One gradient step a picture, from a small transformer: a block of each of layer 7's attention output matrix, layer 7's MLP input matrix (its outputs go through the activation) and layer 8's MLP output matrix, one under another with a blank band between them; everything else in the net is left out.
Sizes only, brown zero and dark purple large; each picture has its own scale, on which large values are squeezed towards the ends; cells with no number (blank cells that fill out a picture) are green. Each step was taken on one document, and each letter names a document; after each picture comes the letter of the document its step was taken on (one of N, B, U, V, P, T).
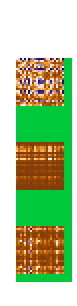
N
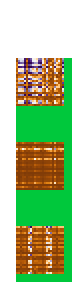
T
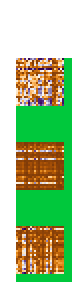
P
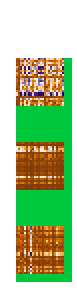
N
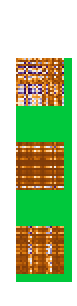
T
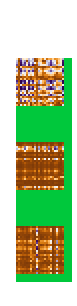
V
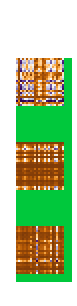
V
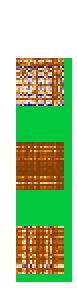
P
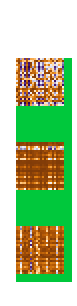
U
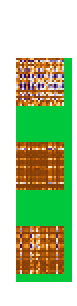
U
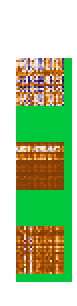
N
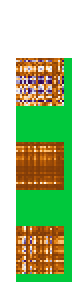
P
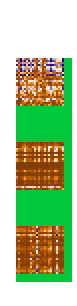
V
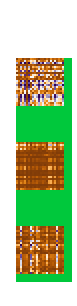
U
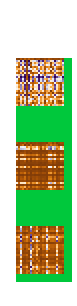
U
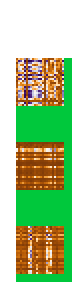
T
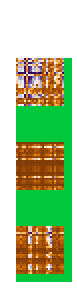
T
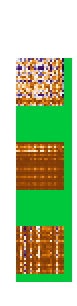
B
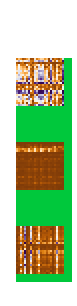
B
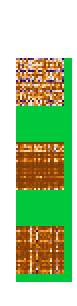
V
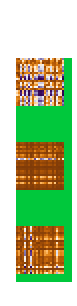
N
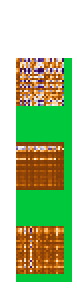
N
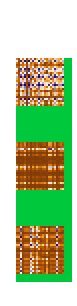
U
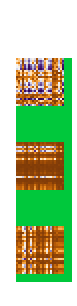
P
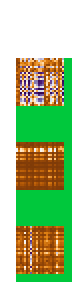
N
